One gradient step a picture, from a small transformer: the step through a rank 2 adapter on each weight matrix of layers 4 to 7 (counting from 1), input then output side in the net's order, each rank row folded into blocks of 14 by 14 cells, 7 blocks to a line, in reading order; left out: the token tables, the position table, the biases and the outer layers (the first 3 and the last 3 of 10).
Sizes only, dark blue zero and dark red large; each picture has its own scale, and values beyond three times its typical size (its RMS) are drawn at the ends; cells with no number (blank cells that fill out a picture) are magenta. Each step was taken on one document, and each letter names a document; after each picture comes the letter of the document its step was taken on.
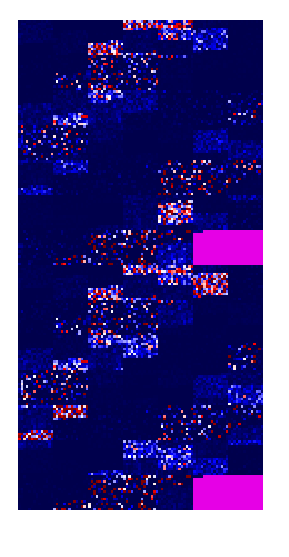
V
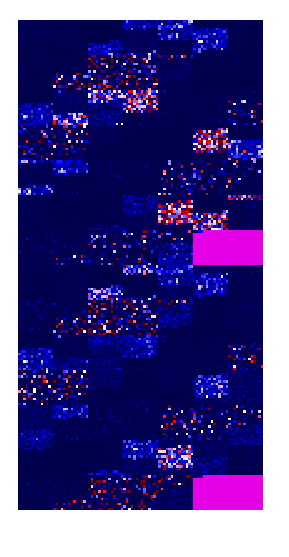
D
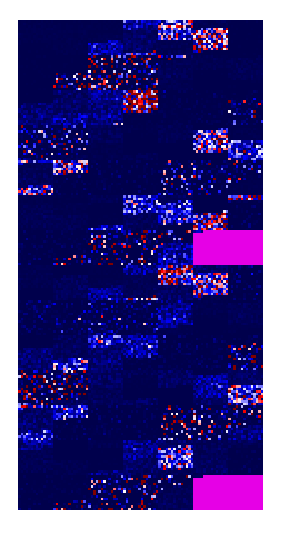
D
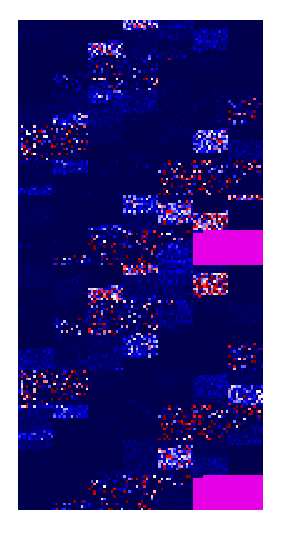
V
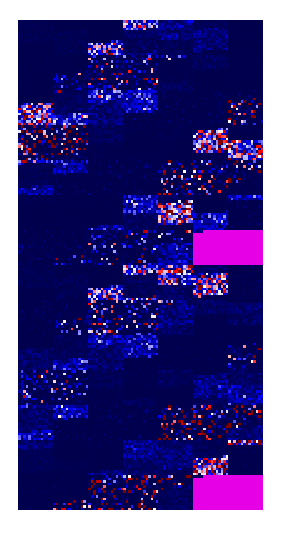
V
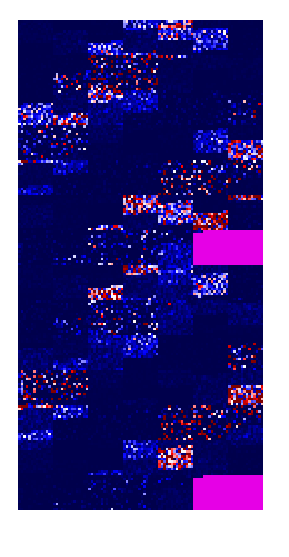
V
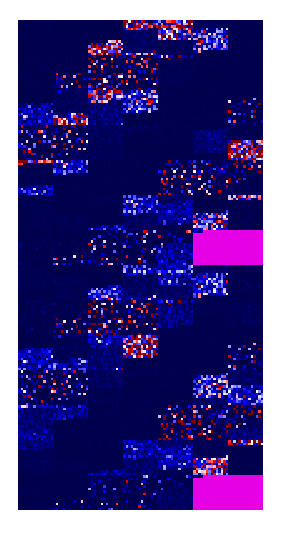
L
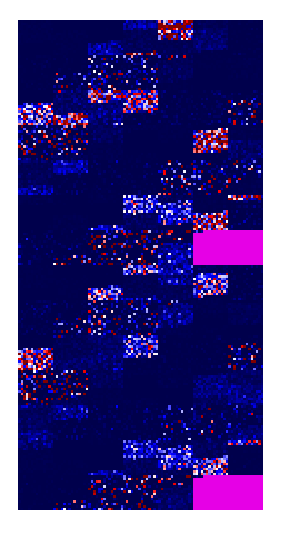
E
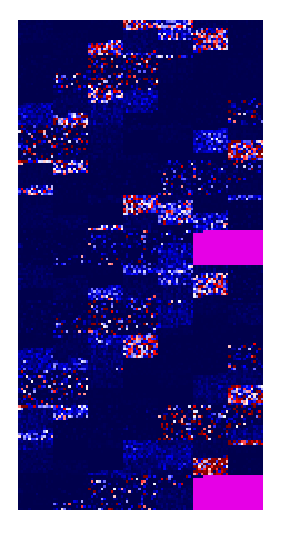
L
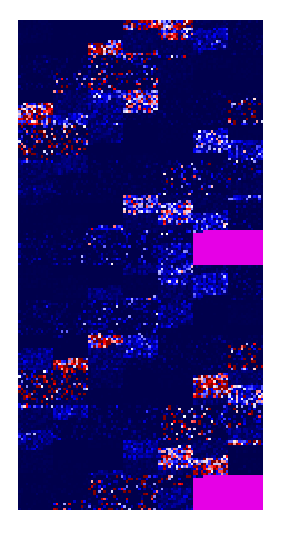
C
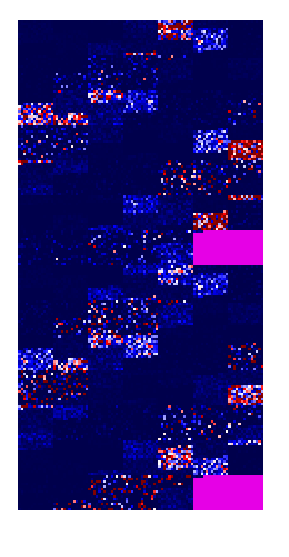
E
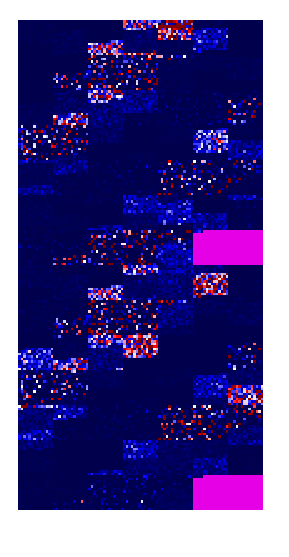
V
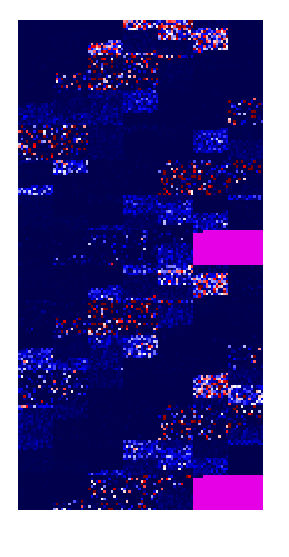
L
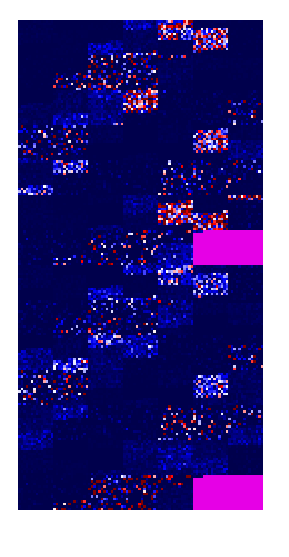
D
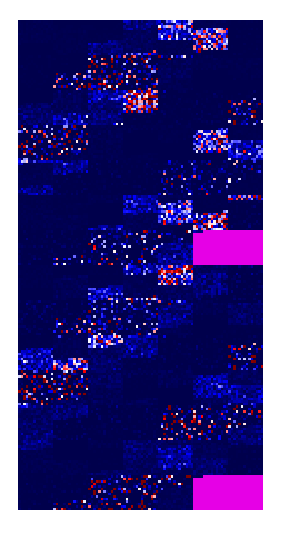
D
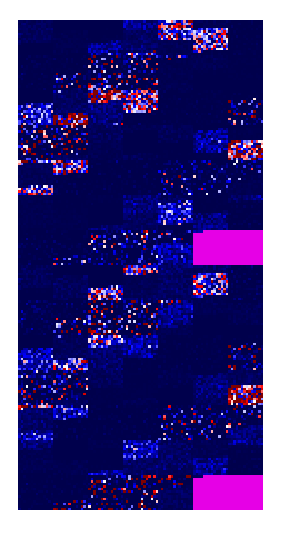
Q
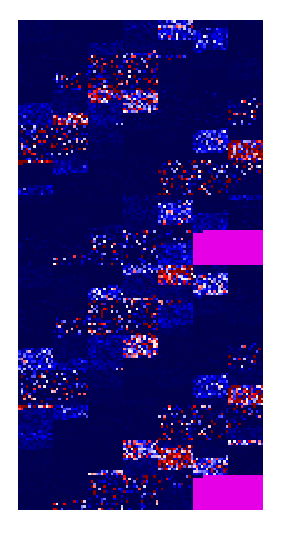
Q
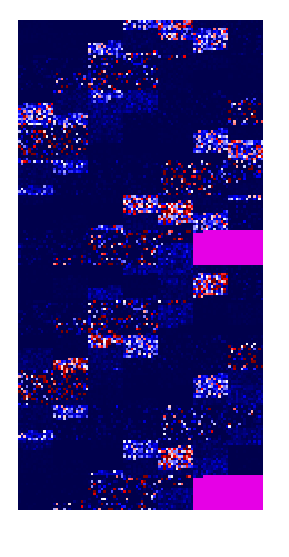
C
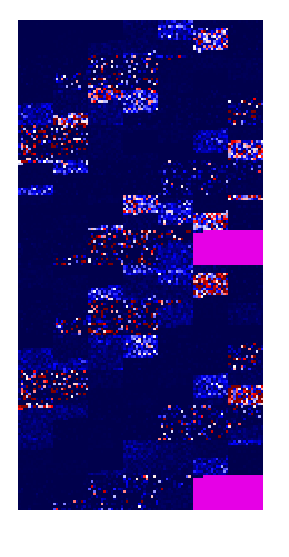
Q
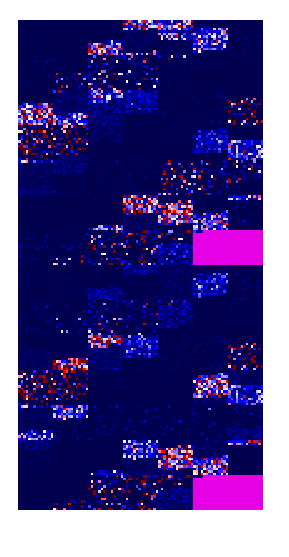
C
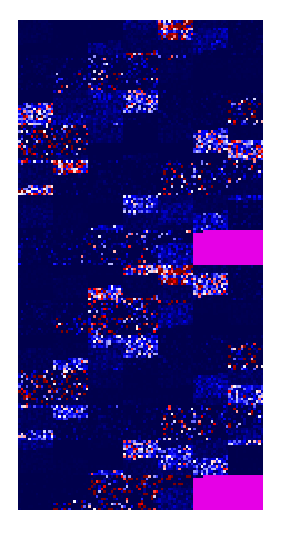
C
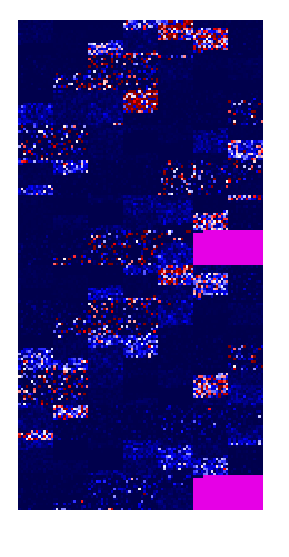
D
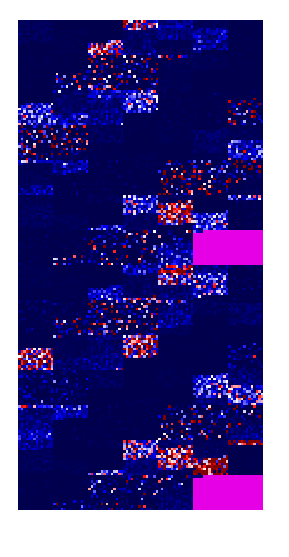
L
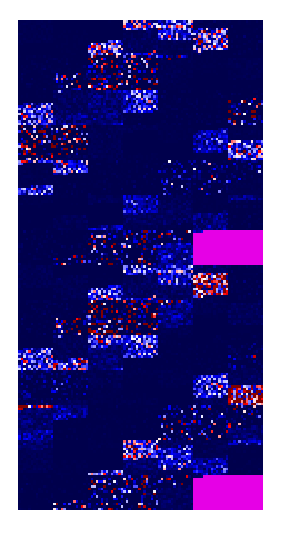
Q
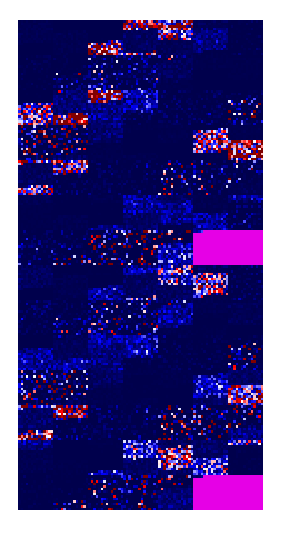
E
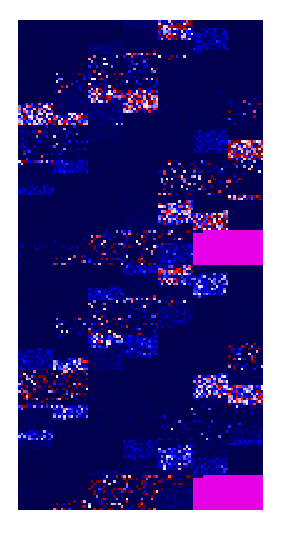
E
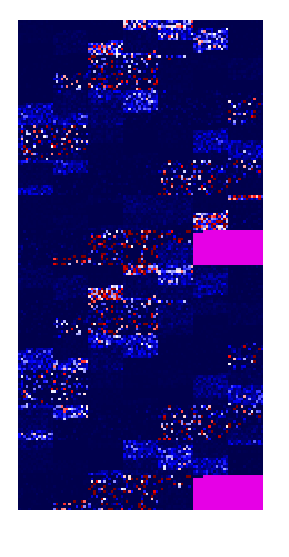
V
